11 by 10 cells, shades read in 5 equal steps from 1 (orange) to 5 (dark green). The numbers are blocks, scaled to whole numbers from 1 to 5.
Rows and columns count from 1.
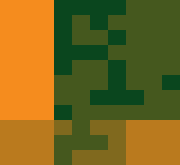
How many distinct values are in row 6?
3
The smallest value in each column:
1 1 1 3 3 3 3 2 2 2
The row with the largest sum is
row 1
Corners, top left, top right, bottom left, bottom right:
1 4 2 2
